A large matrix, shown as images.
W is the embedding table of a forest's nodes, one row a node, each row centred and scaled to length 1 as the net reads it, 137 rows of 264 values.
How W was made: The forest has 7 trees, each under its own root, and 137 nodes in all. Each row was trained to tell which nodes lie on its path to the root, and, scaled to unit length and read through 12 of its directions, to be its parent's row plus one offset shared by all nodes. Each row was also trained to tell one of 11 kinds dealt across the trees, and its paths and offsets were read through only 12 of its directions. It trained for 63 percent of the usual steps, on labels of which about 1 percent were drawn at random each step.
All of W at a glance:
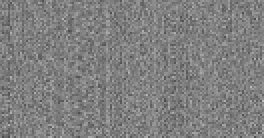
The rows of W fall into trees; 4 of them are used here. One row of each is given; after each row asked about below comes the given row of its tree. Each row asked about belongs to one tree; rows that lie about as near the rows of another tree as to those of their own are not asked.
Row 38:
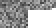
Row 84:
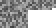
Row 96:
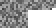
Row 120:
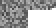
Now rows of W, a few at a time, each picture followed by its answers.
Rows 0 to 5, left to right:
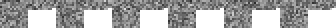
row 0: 38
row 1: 96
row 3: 96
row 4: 38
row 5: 96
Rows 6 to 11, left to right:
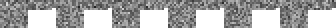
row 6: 38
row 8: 38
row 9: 120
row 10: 96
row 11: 38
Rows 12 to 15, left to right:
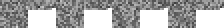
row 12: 96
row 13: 120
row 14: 120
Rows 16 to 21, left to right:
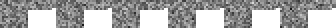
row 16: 96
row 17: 38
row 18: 38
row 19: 38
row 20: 120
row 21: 96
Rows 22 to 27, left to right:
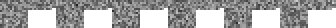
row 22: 84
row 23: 38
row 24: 120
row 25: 38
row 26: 120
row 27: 96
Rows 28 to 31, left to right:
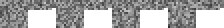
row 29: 120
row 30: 120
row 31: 120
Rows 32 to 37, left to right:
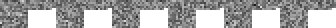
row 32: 38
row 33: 38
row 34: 38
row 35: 96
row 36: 38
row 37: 120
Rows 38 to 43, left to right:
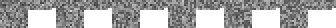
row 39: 120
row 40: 120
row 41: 120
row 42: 96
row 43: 38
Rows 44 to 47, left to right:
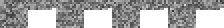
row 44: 96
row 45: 96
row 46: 96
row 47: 38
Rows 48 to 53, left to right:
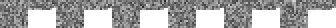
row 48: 120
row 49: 96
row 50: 38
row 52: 120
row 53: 96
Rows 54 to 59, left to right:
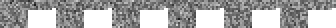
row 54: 96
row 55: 38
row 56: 38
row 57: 38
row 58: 120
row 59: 96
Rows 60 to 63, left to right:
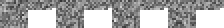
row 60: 96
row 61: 120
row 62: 120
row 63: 120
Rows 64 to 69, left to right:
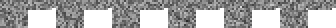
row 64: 120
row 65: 84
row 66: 96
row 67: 38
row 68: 38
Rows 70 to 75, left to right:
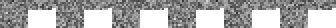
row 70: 120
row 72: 96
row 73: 38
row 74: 96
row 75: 120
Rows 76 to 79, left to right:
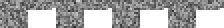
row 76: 38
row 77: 38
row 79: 38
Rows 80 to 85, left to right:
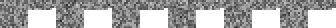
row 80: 120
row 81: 96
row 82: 38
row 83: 96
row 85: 120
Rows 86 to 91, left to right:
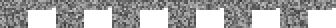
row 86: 120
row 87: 120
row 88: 120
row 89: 120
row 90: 38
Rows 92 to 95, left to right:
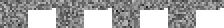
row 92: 96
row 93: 96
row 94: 38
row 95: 38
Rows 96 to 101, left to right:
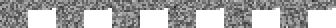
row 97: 96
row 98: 38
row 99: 96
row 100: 96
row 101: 120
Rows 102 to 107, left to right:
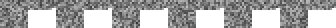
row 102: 120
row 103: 84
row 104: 84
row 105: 96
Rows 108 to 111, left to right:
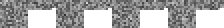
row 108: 96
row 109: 96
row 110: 38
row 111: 120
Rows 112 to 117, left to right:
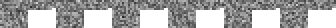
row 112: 38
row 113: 38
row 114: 96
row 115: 96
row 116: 96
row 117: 120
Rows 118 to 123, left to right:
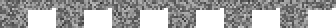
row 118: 120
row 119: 120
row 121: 84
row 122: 120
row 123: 84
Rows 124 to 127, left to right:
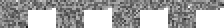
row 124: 96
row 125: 120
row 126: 120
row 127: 96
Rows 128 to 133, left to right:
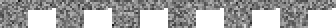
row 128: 96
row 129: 38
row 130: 38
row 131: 96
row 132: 38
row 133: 96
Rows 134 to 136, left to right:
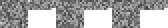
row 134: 84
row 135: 120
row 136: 38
